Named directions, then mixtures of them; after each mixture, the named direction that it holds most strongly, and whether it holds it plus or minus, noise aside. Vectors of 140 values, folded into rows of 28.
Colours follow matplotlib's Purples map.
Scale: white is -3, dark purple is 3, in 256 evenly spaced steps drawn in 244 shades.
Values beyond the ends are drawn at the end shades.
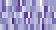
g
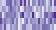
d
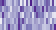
d, minus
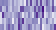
d, minus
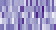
d, minus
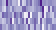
g, minus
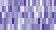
d, plus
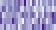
d, plus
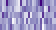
g, minus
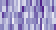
g, minus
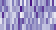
d, minus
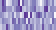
g, plus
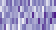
d, plus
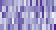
d, minus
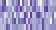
g, plus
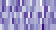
g, plus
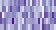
d, plus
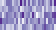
d, plus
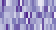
g, plus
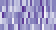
g, minus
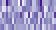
g, minus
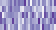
d, plus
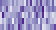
d, minus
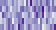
d, minus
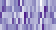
g, plus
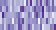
d, minus
